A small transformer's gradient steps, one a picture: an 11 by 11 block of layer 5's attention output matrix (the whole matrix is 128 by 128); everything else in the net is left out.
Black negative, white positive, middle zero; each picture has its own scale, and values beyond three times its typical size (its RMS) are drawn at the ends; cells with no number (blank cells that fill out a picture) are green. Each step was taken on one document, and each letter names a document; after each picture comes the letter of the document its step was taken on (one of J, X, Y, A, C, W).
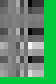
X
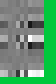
X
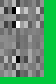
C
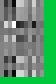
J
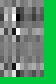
C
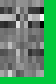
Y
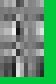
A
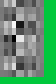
J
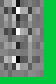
C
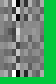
C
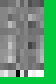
X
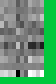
X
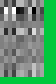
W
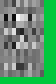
J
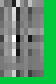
Y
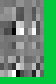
W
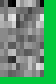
A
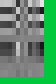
Y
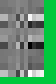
X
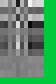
Y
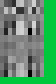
W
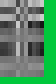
Y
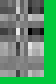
X
